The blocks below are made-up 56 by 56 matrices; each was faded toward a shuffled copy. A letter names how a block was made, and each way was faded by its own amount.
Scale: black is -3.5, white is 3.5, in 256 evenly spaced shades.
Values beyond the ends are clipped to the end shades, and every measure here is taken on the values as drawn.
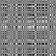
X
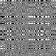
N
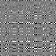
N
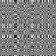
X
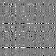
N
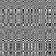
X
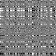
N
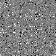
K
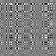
X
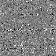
K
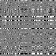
N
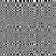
N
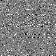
K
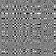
N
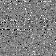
K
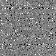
K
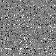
K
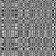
X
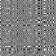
N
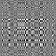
X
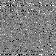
K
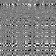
N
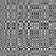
X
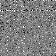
K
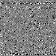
K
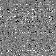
K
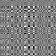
X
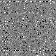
K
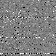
K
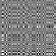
X
